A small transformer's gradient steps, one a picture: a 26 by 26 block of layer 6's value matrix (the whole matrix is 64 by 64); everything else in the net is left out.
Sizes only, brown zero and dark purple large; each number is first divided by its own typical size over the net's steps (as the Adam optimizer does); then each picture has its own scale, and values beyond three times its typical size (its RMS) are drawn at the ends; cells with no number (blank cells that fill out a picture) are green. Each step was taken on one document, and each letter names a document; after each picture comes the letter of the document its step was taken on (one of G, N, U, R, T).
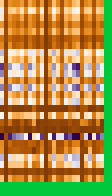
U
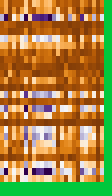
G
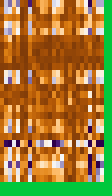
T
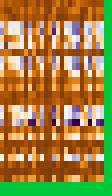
U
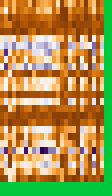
G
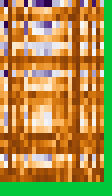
G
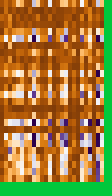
T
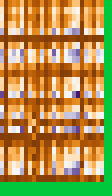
U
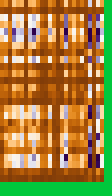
T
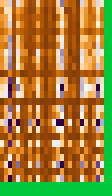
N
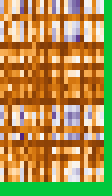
U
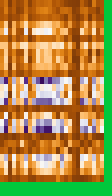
G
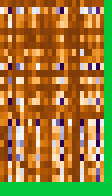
N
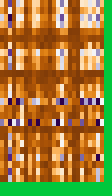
N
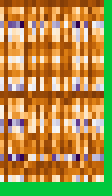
U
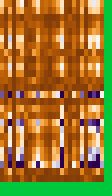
N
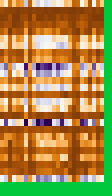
G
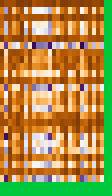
G
